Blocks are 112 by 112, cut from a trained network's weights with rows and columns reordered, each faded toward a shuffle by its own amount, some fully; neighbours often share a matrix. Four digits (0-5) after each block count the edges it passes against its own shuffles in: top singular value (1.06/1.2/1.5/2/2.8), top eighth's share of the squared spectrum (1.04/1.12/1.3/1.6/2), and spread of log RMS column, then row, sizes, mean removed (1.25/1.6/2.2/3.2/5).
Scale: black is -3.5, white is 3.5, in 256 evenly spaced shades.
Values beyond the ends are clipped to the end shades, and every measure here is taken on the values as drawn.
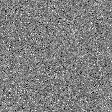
1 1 0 0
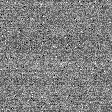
2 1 0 0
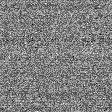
2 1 0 0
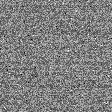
2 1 0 0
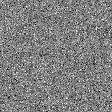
1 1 0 0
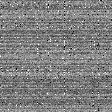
4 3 2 1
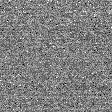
2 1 0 0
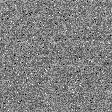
1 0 0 0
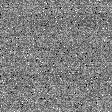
2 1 0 0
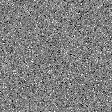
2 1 0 0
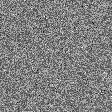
0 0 0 0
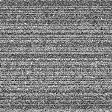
5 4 1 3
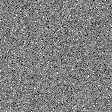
0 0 0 0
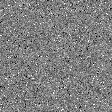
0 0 0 1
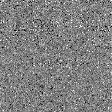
2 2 1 2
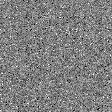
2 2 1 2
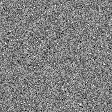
0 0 0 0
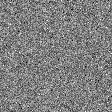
1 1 0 0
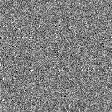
3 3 1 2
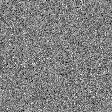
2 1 0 0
